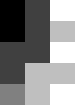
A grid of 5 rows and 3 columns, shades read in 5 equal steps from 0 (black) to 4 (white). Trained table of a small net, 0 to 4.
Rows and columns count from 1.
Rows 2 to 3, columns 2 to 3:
1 3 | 1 4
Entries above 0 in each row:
2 2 3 3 3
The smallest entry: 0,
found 2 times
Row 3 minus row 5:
-1 -2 0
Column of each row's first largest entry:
3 3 3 2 3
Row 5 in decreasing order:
4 3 2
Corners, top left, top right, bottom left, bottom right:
0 4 2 4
